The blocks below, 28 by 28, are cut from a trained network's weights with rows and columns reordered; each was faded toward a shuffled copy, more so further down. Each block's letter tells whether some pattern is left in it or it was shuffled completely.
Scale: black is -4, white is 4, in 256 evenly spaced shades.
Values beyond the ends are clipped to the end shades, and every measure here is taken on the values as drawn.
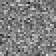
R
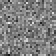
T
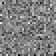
T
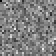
R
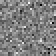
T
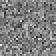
T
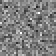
R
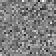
T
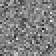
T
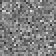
R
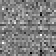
T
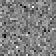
R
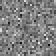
R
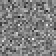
T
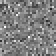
R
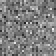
T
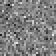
R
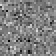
T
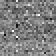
T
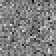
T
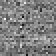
T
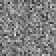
R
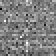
T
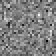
T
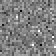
R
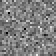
R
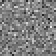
T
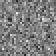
T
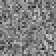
T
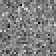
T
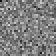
T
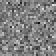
T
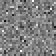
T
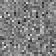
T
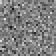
R
